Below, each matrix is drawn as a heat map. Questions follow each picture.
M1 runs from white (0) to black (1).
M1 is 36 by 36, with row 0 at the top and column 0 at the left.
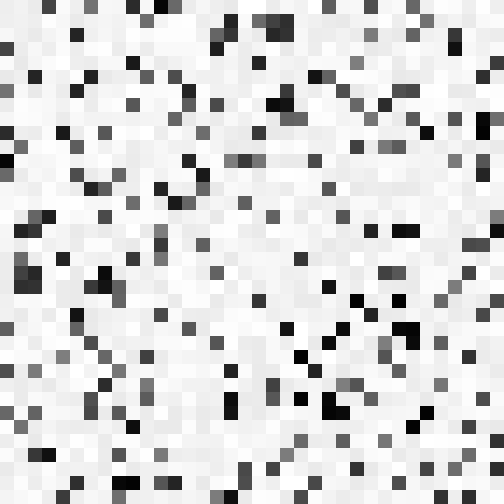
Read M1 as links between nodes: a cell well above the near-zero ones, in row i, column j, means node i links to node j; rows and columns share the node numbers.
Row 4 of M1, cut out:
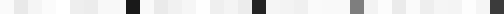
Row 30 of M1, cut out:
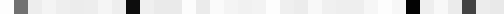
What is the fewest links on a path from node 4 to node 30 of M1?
2
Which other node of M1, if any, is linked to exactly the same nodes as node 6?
node 23
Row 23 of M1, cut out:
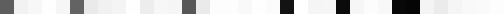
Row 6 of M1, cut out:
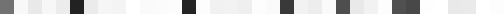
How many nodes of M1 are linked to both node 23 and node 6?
7
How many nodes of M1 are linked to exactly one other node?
0
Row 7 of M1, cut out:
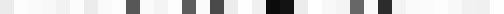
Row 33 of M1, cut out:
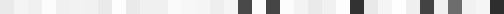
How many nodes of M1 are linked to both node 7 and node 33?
2
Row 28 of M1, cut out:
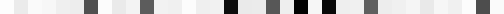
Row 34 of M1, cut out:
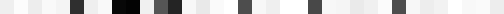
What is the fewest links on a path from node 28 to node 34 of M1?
1
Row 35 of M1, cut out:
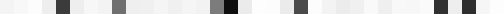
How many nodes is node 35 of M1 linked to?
7
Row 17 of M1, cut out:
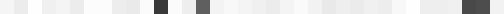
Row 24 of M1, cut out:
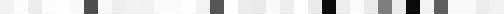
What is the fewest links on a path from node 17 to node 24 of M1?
4
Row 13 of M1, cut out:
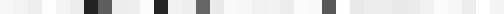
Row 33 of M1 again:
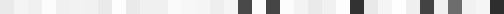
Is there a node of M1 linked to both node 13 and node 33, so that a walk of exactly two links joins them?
no
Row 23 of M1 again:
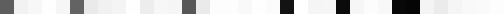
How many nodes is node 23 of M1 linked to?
7
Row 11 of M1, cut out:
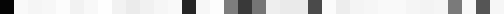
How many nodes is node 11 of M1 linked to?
8
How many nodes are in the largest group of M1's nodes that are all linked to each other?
3
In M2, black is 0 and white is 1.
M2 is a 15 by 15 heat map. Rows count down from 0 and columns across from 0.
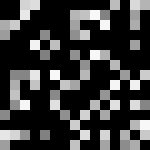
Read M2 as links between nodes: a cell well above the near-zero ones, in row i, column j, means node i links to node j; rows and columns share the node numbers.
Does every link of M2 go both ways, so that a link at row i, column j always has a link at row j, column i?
yes
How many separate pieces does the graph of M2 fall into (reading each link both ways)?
1
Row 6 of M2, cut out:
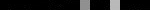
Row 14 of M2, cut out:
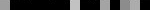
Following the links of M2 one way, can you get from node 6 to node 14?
yes
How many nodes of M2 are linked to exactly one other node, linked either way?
0
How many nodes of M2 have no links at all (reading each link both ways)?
0
